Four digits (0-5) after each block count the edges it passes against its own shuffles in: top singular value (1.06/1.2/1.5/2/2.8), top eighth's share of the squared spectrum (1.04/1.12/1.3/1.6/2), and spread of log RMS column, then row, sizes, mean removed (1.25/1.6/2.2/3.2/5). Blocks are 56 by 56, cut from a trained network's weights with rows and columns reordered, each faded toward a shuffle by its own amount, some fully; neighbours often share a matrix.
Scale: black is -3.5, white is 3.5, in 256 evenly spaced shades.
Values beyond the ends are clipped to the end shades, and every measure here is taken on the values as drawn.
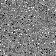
0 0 0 0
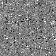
2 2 0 1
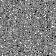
1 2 0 1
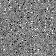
0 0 0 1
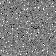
0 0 0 0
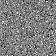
2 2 0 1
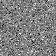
2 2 0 0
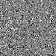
3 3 1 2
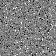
0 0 0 0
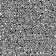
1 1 0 0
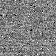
1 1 0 0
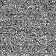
1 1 0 0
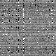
3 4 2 1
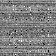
4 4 2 1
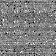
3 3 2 1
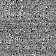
2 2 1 0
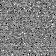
1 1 0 0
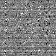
3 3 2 0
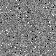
0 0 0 0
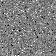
1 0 0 0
